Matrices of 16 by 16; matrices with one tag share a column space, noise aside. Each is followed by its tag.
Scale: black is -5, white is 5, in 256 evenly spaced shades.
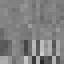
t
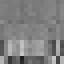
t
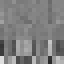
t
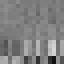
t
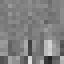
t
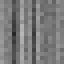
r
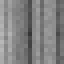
r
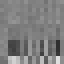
t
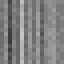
r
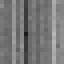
r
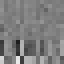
t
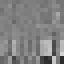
t
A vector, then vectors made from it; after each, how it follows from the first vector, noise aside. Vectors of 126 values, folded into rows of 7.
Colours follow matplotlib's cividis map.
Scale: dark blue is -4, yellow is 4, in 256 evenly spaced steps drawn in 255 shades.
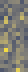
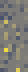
partly zeroed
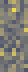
wrapped around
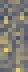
copied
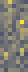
reversed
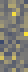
wrapped around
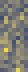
copied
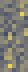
wrapped around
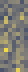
copied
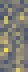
copied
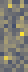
wrapped around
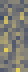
copied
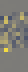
partly zeroed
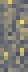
reversed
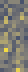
copied
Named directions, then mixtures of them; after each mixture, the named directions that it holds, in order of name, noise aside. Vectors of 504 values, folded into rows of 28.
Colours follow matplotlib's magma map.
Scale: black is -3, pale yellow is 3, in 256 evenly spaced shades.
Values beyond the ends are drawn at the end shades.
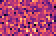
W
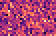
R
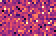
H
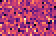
H, W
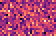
R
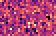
R, W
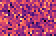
R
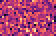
W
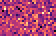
H, W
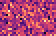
R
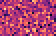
H, W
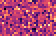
H, W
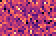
H, R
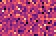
H
